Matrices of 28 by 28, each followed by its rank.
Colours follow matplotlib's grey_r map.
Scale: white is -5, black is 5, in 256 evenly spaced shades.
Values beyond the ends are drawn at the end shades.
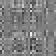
three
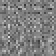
five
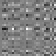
two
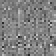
five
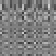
two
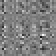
three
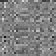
five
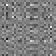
three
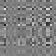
two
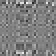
three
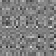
three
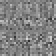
five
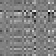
two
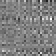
three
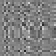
three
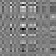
two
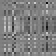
two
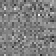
five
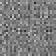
five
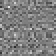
five
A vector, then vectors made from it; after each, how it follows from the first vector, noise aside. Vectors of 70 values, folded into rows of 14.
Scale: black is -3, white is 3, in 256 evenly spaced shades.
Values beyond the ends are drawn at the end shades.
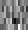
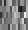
wrapped around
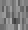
shrunk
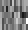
wrapped around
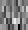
negated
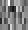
reversed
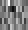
reversed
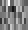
reversed
